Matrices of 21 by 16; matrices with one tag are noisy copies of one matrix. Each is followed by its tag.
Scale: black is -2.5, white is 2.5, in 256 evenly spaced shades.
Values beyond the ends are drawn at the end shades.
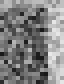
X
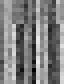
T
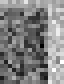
X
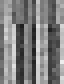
T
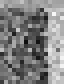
X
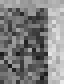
X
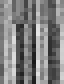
T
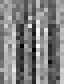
T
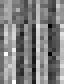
T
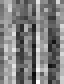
T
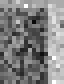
X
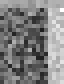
X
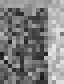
X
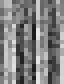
T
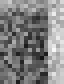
X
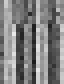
T
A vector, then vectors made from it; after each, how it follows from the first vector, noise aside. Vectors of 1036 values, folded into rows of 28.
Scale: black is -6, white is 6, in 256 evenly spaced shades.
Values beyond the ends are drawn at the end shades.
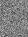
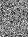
scaled up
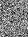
scaled up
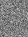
negated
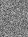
negated
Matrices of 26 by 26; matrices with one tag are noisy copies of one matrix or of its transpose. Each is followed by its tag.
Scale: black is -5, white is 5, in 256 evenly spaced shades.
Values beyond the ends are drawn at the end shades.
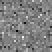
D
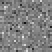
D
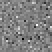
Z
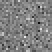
Z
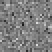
D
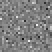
Z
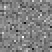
D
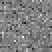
D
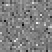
D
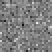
D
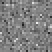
D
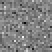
D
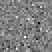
Z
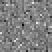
D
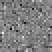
D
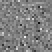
Z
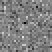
D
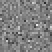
Z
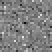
D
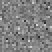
Z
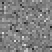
D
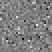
Z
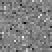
D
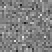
D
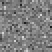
D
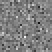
Z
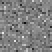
D
